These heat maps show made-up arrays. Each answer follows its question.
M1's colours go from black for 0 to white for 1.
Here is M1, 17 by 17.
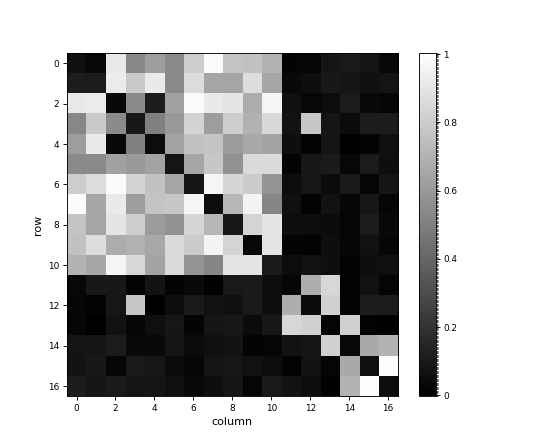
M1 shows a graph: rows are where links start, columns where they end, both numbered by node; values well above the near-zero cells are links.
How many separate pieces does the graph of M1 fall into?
1
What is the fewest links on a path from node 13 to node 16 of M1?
2
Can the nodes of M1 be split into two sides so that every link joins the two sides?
no
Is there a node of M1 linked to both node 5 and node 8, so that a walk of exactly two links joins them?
yes
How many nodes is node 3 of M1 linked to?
11
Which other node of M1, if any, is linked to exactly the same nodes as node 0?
node 1
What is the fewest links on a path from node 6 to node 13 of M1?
3
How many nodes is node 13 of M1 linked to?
3
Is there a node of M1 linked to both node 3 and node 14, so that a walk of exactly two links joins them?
no
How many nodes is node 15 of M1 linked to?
2
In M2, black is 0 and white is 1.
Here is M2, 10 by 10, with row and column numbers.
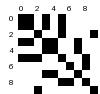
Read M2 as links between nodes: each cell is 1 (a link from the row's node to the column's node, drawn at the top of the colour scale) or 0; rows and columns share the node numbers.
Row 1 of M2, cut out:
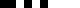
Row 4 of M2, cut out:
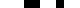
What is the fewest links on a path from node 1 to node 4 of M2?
1
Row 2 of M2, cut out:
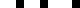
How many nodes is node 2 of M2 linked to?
7
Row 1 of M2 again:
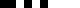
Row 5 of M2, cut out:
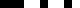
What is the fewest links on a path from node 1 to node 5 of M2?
2
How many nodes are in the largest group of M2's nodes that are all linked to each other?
4
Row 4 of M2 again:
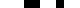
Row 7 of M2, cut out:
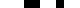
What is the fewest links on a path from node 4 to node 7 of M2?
2
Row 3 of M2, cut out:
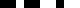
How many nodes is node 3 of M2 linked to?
5
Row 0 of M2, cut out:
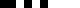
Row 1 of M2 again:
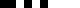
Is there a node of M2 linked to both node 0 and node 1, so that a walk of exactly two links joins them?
yes
